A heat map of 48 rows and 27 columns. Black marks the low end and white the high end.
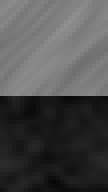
The table splits into 2 rows of 1 panel. Panel 1,1: middling, slanting up to the right, faint in contrast. Panel 2,1: very low, blotchy, faint in contrast.
